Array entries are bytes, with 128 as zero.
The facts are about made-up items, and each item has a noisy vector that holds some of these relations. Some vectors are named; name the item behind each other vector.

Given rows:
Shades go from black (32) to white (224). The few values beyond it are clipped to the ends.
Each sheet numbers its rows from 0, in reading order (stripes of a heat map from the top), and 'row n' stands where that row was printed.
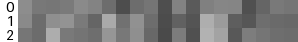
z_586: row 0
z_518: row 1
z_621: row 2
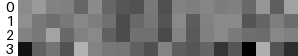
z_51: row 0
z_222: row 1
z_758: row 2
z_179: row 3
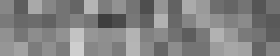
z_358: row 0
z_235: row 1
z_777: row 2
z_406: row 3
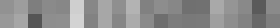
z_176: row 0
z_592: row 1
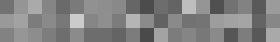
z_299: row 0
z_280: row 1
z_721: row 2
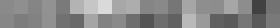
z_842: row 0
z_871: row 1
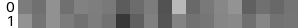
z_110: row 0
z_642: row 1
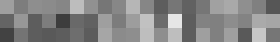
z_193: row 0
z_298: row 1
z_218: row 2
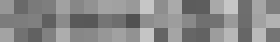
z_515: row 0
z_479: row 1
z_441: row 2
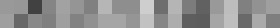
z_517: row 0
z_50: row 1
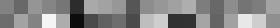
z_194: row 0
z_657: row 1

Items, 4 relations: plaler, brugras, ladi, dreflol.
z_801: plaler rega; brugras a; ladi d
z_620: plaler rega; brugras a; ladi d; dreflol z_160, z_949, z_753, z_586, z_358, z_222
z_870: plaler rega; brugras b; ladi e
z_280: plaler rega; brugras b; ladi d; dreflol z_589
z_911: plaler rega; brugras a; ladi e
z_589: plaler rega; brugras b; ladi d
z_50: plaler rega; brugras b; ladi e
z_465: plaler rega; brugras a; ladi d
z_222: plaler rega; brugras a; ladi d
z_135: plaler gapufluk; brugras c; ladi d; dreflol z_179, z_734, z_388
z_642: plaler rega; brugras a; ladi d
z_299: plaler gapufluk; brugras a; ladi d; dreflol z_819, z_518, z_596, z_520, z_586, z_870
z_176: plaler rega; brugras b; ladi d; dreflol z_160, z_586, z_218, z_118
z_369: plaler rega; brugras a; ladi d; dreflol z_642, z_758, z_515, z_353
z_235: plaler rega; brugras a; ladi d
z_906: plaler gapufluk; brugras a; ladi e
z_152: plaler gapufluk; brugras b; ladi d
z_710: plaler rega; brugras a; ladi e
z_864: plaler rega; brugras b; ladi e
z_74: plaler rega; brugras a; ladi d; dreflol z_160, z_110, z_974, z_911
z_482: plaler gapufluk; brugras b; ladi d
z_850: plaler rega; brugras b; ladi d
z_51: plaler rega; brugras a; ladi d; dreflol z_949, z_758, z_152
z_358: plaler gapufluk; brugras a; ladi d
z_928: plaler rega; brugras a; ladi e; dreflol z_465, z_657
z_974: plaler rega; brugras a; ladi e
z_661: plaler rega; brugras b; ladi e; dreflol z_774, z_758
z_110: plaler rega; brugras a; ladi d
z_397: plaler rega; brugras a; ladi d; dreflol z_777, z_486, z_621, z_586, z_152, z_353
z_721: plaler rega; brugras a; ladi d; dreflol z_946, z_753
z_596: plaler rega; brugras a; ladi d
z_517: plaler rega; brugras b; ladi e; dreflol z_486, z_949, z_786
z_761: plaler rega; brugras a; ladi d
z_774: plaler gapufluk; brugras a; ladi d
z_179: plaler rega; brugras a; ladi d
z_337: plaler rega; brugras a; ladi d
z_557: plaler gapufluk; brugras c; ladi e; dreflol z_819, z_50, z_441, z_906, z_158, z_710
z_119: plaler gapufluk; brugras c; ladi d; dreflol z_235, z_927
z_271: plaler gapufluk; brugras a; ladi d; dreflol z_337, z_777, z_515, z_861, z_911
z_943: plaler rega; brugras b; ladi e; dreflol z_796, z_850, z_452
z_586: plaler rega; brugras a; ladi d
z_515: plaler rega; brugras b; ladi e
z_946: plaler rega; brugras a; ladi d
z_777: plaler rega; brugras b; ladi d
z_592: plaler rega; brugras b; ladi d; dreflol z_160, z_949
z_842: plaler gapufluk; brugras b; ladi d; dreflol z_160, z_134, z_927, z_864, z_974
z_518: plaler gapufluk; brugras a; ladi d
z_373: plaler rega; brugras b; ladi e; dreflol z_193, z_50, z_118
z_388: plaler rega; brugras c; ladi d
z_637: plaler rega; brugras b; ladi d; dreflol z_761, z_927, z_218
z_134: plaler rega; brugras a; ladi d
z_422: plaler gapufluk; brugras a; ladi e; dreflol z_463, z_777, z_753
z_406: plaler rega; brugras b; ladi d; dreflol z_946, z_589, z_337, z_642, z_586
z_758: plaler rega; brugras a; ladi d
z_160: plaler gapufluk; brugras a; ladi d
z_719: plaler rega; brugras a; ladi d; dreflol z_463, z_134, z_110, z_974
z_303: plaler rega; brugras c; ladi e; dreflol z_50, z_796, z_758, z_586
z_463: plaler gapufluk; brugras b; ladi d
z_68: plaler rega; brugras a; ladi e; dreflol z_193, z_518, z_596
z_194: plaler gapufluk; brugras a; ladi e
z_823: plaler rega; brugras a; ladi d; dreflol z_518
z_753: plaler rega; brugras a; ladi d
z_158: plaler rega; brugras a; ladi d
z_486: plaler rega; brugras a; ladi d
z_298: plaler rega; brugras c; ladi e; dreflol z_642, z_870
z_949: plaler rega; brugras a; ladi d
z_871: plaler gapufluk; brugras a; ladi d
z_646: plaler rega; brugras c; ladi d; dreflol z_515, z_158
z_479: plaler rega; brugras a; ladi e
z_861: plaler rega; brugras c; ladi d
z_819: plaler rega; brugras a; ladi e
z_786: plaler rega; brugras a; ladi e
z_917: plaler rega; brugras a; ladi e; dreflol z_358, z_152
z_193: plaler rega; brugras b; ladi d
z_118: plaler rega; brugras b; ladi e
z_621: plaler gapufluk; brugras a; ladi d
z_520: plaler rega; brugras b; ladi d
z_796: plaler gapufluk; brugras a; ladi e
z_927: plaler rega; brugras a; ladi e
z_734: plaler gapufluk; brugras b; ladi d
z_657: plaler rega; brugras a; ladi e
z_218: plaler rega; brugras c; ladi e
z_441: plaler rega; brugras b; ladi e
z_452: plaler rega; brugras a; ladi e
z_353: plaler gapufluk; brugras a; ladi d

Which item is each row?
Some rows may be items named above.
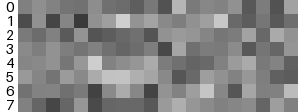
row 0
z_719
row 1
z_119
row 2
z_786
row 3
z_801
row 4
z_589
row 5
z_482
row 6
z_422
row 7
z_927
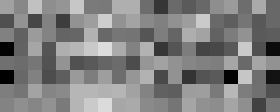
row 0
z_850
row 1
z_119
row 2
z_160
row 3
z_734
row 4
z_974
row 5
z_388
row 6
z_152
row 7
z_842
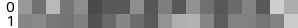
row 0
z_452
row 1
z_917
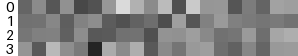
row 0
z_557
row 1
z_134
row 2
z_479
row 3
z_796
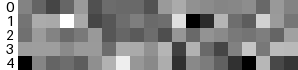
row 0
z_927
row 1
z_465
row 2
z_74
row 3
z_943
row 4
z_135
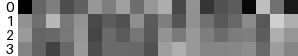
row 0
z_388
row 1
z_452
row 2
z_710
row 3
z_927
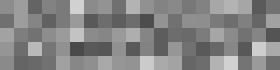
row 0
z_637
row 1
z_74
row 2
z_520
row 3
z_452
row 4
z_864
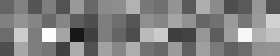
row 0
z_861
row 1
z_68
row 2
z_928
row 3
z_646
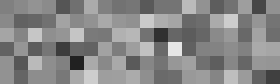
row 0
z_271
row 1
z_864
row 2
z_850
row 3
z_298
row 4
z_796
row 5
z_463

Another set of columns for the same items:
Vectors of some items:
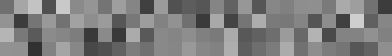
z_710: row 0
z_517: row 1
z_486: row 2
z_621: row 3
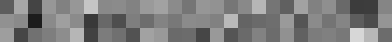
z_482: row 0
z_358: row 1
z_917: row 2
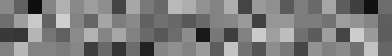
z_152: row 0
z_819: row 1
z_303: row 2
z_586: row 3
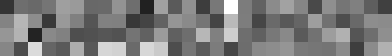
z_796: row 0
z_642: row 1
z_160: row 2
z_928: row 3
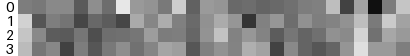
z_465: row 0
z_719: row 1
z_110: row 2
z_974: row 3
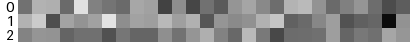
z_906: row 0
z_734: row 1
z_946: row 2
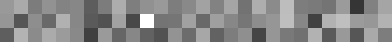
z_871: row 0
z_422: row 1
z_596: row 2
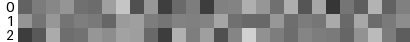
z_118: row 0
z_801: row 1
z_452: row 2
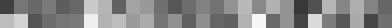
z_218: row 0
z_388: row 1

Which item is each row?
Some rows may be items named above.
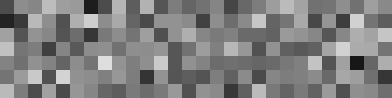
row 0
z_299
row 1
z_943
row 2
z_721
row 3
z_974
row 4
z_465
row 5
z_710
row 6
z_592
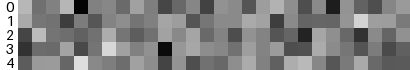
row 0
z_637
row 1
z_974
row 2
z_589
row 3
z_850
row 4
z_906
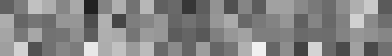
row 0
z_68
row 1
z_786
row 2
z_479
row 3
z_388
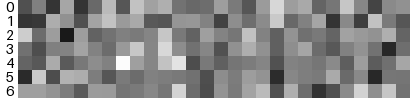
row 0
z_119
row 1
z_943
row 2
z_911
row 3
z_194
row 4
z_657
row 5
z_518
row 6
z_927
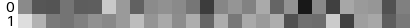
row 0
z_864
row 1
z_179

